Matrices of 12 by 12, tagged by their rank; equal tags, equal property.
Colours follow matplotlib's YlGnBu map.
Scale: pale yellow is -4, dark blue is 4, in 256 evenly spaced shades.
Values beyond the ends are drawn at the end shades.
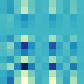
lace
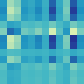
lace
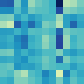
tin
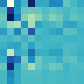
tin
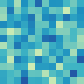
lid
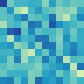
lid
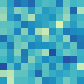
lid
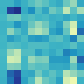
tin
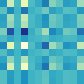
lace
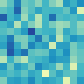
lid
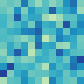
lid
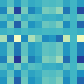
lace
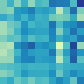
tin
